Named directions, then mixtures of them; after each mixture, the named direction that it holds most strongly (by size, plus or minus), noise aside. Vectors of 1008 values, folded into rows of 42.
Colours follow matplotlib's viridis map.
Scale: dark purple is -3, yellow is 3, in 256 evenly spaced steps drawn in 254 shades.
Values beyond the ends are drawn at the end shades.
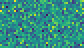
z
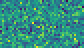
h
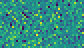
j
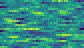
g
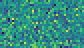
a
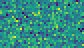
j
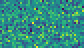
h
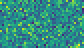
z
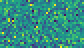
a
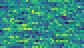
g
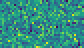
h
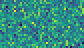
z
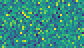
j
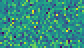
a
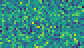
h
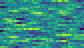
g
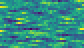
g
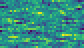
g
